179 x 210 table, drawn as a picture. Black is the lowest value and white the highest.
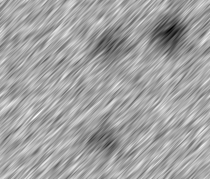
Lone odd cells: none. Ninth with the lowest average: top right. Grain: diagonal, up to the right. Dips: three.
